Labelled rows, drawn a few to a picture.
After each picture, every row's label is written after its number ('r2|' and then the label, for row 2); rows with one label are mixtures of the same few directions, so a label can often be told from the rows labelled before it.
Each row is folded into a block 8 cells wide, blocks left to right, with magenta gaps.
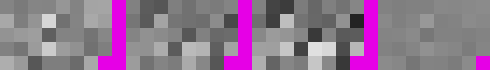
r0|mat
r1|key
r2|key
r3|mat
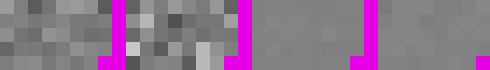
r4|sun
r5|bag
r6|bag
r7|sun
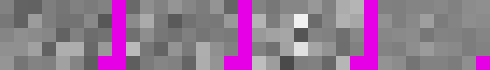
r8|key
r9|bag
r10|mat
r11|mat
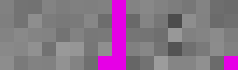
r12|key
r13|mat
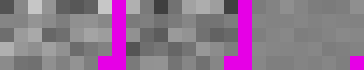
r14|sun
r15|sun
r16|sun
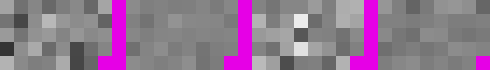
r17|bag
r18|bag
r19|mat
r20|sun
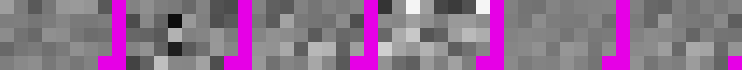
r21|sun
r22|mat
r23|key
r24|sun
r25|key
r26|key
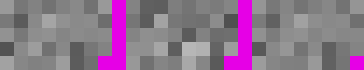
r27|bag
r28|key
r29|bag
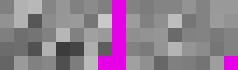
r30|key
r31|mat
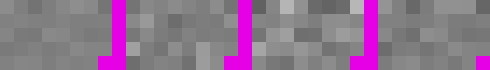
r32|sun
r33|bag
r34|sun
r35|sun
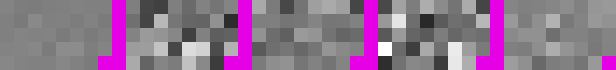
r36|key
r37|key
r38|sun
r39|bag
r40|mat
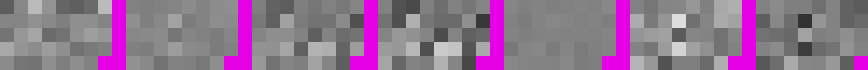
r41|sun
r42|mat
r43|key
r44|key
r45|bag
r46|mat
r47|mat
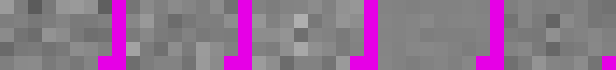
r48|sun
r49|bag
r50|mat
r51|mat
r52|mat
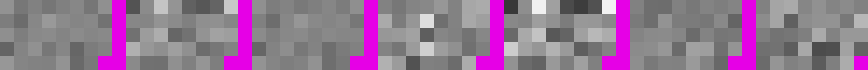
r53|bag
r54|sun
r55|bag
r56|mat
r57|sun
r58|key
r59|key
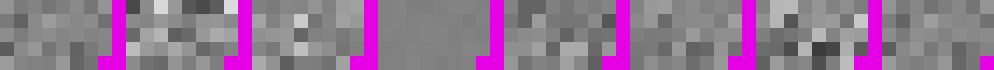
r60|bag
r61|sun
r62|mat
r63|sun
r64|key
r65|key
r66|key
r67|bag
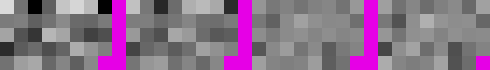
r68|sun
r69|sun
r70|bag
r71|bag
